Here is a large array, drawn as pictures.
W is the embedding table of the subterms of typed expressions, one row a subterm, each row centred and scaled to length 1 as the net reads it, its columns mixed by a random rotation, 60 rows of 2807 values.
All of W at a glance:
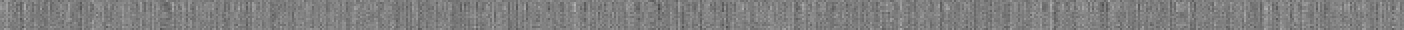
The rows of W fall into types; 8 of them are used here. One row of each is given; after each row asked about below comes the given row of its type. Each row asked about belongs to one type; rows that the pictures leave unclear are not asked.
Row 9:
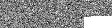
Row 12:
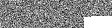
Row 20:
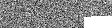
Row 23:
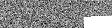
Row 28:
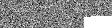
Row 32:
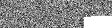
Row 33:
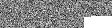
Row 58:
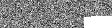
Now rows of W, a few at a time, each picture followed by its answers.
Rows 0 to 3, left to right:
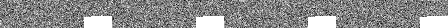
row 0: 12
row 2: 9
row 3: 23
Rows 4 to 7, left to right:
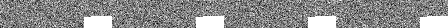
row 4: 20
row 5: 23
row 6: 20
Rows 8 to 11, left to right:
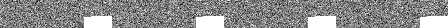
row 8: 20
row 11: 9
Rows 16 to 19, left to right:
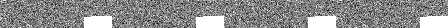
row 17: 23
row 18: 32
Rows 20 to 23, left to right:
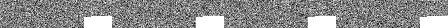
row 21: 33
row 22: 9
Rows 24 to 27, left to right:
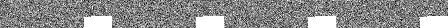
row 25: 33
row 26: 32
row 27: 12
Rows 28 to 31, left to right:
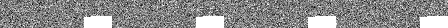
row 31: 12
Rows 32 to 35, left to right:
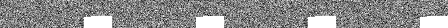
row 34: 32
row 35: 9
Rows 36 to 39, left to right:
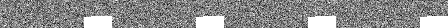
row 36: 58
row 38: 20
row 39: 33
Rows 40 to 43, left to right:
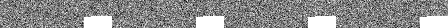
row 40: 33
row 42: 20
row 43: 23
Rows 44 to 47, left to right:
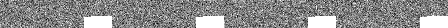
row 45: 23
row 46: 32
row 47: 58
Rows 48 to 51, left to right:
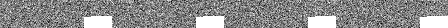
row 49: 12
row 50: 20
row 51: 23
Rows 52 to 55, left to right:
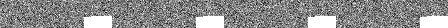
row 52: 32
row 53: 58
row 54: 28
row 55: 58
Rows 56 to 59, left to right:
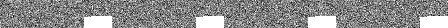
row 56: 32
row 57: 33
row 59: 12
